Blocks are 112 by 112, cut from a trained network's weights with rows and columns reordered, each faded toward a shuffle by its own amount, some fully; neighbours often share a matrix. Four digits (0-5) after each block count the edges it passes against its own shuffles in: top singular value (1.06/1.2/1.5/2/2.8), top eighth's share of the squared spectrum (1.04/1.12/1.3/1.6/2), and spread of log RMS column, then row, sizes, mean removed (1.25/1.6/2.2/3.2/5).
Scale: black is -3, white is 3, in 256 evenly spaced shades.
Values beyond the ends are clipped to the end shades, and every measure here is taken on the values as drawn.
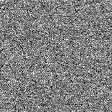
1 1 1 0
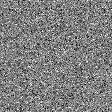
1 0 0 0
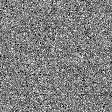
1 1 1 0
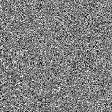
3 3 2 1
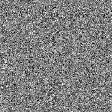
2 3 1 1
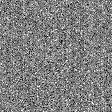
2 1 0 0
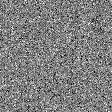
0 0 0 0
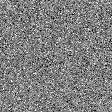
0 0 0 0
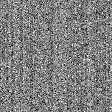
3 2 0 1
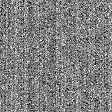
3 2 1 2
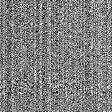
4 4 1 3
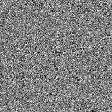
3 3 0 2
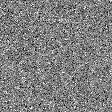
0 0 0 0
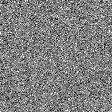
2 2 0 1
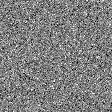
0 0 0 0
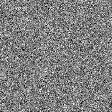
2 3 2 1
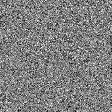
2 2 0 1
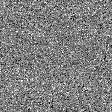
2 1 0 0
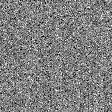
1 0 0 0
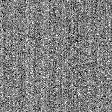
3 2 0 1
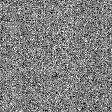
1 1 0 0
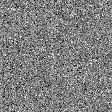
0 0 0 0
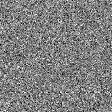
3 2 0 1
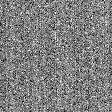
2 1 0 0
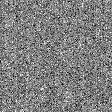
1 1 0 0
